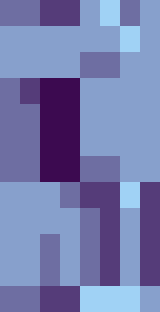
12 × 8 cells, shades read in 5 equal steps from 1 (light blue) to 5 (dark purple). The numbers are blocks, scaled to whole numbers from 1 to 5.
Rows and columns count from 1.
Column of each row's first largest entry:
3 1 5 3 3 3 3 5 6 6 6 3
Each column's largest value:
3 4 5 5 4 4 3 4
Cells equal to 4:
14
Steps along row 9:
same same same up up down up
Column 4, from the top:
4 2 2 5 5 5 5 3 2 2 2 4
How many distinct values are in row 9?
3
